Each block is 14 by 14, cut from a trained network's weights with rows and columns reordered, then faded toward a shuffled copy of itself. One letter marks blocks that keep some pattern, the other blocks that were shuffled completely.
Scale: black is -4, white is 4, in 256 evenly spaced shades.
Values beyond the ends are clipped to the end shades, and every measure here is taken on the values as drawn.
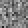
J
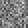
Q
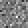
Q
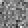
Q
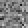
J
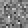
Q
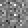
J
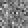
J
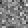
Q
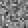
Q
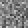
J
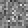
Q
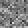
Q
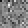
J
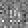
J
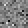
Q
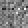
J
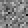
Q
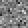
Q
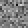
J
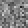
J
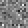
Q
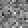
J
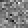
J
